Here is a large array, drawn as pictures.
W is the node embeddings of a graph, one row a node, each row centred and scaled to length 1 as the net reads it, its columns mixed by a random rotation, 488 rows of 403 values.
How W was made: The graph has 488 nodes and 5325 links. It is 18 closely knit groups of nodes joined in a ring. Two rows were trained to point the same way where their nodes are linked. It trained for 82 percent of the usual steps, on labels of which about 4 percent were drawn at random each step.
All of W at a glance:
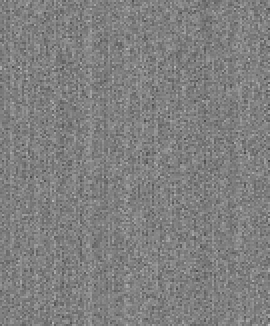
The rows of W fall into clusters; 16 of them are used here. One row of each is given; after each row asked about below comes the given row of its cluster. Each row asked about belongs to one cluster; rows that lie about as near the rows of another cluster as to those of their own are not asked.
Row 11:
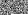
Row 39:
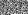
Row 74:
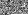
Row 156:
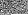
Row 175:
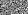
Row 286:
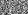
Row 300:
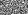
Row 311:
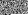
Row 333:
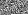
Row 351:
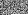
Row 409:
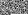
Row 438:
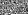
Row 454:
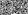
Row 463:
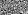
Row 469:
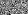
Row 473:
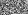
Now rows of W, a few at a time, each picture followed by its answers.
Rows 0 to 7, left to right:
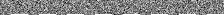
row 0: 286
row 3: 11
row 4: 473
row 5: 175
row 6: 409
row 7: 311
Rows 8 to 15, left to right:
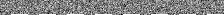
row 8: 175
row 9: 156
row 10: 39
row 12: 469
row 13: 438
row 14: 300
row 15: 11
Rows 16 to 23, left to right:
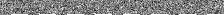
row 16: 454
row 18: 74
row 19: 463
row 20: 351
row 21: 351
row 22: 469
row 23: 156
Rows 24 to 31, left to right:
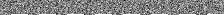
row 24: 333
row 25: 286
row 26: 286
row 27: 39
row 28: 286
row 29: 473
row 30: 333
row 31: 351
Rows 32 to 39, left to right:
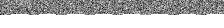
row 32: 438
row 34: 39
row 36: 463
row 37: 156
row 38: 473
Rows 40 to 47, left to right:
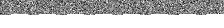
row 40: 286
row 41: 409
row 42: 39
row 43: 300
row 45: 286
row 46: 469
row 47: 311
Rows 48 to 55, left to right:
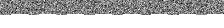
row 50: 175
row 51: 333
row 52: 473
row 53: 409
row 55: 333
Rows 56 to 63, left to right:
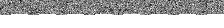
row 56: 409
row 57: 463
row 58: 333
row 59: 438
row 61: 333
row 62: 311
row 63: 333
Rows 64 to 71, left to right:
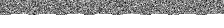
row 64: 473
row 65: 74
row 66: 473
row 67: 454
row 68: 74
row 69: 469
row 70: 438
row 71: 473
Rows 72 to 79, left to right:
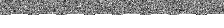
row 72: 11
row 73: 438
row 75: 438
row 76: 286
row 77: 463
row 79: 438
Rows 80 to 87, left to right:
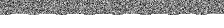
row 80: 74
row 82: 311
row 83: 300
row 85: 300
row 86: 473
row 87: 286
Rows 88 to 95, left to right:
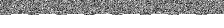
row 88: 156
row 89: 463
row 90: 463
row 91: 473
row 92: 463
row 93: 454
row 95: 300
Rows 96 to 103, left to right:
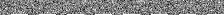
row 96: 74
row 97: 454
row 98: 438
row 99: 409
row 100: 11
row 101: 409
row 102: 300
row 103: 300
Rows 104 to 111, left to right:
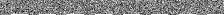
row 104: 454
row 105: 175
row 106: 39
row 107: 463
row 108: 409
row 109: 300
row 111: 156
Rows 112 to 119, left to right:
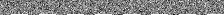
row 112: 311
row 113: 351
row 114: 156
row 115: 454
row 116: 473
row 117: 175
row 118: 311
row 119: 286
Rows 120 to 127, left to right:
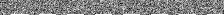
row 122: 156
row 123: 438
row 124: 454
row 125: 473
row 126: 463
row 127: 473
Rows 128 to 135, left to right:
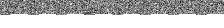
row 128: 409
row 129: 39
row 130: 39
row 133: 39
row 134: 351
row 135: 39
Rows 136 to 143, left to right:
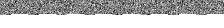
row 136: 469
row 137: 469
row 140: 311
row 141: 469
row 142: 351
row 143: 39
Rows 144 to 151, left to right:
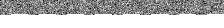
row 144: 286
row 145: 469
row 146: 311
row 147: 11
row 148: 39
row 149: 438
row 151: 454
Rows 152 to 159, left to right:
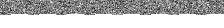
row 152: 463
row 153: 300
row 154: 74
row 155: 463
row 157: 438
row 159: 286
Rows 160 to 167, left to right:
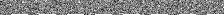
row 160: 300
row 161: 463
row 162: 300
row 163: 438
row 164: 463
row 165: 286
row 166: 473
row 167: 175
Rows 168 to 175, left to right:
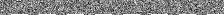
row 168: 156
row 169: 175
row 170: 409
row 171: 438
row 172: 300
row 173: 463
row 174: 286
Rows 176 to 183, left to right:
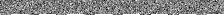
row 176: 156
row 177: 469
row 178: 39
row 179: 409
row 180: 409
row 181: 438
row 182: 438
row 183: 156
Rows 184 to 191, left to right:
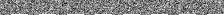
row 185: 39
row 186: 454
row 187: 175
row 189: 156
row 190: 454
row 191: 300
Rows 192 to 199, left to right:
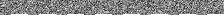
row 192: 175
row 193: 409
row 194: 156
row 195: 351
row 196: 454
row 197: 74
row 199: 156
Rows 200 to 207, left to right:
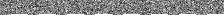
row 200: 333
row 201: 74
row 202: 286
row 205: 463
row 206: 351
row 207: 156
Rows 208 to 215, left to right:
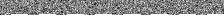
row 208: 438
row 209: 454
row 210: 11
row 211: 311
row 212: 300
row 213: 409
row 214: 300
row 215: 438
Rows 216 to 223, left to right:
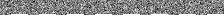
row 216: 74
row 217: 39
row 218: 311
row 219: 351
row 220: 463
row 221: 454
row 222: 469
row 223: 438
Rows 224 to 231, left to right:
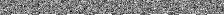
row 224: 333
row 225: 333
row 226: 11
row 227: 409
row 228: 300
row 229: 463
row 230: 463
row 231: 438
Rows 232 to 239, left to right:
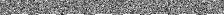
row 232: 473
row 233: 463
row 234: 74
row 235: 286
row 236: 156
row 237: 438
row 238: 286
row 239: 463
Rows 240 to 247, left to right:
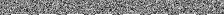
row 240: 438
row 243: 438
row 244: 74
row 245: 438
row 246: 454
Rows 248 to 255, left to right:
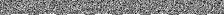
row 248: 156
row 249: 175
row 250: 156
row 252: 311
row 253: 175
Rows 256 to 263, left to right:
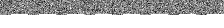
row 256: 156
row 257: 333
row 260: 286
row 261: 454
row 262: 473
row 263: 311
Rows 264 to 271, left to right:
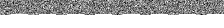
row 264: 74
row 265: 156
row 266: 156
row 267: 409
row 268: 74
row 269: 11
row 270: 333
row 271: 311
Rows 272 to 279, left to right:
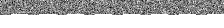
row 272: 351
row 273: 300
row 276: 11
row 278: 11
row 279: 438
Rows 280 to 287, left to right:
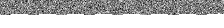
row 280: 469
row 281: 11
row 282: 156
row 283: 351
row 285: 156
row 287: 473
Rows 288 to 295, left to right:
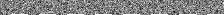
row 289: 351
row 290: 463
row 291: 11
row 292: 286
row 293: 409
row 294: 11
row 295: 156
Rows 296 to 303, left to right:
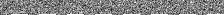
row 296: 351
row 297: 286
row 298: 39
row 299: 438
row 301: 175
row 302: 300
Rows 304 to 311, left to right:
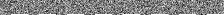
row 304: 333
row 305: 175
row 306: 286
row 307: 11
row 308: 463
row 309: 74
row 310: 409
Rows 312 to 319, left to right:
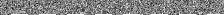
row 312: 351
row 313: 454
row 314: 438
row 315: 156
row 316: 39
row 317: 311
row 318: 11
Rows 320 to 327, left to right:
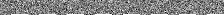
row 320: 333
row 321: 409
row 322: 463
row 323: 473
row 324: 438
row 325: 333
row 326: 156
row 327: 39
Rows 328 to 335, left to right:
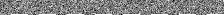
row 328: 156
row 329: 74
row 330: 473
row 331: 463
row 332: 469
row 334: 11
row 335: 39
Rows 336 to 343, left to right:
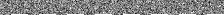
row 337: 300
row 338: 463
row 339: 454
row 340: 11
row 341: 463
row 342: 39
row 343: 74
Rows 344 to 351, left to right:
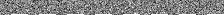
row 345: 11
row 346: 463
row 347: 175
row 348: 473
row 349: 438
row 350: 286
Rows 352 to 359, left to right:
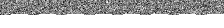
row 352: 438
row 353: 473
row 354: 74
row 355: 300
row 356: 454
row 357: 454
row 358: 463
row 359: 74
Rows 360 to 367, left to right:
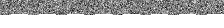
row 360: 473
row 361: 333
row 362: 454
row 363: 473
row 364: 469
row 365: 463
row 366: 473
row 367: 333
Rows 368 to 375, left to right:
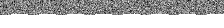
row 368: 351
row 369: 351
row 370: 473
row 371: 300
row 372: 175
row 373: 74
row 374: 409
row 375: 286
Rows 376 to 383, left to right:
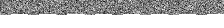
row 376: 156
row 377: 333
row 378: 409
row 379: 156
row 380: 463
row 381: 156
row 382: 156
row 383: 473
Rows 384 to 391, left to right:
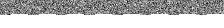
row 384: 469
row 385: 454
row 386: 473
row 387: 351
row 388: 469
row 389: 175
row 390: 409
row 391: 311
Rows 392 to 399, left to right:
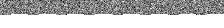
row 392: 11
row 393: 286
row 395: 286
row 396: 409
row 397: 333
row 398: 473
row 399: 286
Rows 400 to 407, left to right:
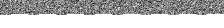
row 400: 300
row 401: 175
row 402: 409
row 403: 454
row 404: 74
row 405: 156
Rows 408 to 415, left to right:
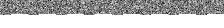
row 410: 473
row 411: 454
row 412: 11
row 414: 11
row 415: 351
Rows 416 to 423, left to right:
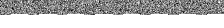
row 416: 351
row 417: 11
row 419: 469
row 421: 286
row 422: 454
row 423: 300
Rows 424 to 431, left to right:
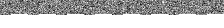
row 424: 409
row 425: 333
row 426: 11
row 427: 74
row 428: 454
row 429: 300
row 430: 74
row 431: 454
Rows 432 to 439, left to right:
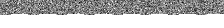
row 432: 473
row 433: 300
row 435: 311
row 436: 11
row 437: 74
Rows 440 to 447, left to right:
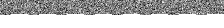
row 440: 311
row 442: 463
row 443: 473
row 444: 473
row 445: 300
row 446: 463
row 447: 11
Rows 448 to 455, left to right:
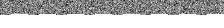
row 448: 286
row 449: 469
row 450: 333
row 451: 74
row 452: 286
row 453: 175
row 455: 311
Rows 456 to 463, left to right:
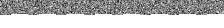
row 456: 351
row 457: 74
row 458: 454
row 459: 11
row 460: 39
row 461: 469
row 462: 11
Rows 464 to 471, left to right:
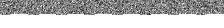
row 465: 156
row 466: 438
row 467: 286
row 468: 333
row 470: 39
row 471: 74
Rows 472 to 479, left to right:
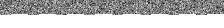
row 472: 156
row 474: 469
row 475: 454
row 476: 311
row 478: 463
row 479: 438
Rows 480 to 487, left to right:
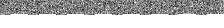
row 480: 39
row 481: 333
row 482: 438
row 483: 39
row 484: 300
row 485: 333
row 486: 74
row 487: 311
